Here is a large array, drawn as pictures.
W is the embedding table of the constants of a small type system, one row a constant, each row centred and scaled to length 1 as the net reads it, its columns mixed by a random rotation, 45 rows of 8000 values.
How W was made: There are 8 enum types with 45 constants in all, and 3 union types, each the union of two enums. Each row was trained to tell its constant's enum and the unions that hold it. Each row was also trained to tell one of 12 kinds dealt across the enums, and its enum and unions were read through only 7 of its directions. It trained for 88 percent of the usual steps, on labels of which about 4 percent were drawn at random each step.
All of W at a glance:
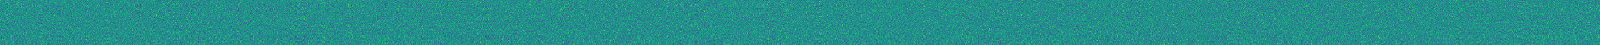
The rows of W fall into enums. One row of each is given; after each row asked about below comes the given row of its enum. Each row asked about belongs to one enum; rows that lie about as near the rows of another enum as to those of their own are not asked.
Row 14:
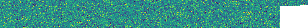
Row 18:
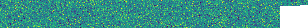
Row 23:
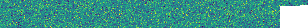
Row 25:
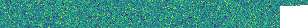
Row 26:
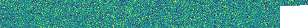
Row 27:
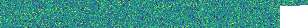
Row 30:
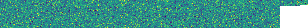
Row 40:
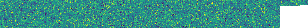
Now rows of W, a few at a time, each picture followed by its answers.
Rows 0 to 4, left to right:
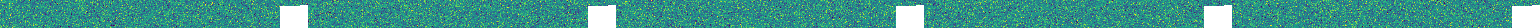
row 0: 40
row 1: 18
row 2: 14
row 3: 18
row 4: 26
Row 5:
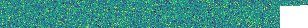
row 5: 25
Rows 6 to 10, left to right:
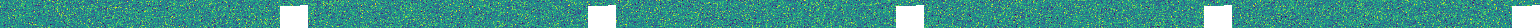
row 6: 25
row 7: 18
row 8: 23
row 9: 40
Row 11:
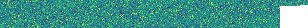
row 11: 40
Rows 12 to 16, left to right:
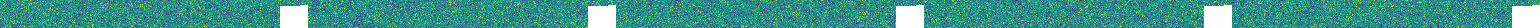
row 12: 27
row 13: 25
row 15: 14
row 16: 18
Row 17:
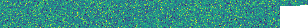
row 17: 23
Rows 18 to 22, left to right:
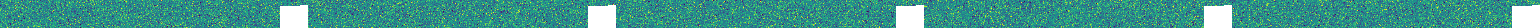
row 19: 23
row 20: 27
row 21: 25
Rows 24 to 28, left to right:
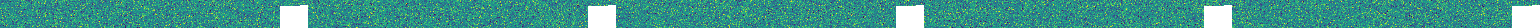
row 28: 40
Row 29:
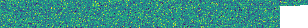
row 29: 40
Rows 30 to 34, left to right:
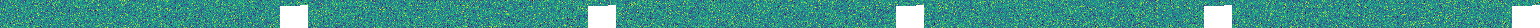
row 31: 27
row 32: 18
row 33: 18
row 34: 30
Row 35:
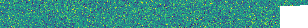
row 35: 25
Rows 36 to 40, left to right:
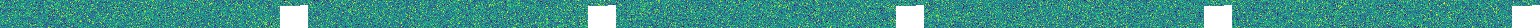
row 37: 25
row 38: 27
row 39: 27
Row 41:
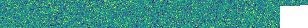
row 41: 14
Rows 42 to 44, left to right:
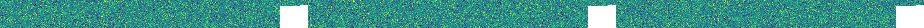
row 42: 14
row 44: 40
